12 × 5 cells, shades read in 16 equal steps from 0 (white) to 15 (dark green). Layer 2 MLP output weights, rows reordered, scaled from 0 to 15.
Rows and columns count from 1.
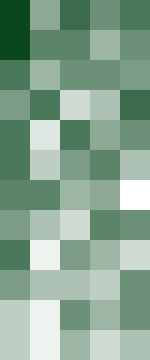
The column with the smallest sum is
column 2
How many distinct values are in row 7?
4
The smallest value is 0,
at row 7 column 5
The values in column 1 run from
4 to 15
